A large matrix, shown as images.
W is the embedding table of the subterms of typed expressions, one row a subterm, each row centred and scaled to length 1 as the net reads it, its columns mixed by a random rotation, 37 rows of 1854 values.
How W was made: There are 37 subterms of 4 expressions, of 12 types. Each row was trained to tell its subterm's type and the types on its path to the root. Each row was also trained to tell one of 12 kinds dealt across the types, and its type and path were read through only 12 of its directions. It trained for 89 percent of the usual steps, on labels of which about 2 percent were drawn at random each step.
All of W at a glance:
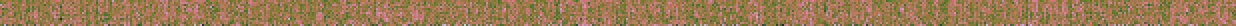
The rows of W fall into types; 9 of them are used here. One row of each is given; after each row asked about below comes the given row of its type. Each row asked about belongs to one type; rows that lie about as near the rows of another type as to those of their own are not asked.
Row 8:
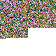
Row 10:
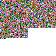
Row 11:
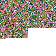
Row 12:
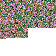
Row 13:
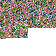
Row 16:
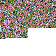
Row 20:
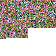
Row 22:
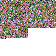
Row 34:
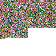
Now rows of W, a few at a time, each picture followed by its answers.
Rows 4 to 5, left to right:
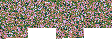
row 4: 12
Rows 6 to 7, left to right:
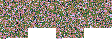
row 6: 12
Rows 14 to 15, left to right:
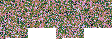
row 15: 20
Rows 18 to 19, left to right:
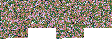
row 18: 22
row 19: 12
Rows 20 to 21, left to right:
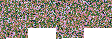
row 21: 16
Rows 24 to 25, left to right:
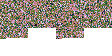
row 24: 20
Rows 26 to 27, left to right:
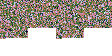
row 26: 16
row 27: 16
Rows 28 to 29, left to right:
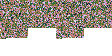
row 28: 11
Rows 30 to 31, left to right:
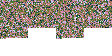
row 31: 16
